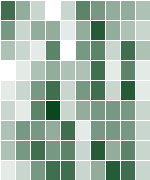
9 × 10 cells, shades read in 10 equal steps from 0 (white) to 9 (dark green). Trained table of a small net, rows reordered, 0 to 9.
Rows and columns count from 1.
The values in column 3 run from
1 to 7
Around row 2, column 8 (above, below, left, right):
4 2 8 3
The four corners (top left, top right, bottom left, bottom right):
7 3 1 2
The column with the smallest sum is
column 10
